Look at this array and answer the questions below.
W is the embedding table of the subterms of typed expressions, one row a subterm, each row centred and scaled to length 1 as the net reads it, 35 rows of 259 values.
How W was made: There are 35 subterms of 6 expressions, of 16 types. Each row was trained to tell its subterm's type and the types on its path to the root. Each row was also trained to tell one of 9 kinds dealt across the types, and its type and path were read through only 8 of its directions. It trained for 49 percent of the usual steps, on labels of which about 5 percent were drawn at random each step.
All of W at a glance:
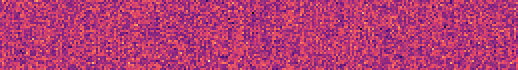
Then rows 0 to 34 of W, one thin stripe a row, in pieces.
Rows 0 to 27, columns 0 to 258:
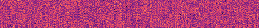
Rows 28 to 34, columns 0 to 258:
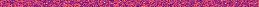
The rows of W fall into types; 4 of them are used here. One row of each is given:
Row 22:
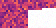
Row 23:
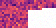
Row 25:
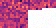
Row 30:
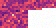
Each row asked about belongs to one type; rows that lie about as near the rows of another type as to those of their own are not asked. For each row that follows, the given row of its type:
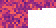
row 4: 23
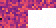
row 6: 30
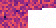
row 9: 25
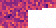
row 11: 25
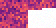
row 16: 30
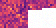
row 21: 23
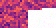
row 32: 22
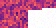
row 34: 22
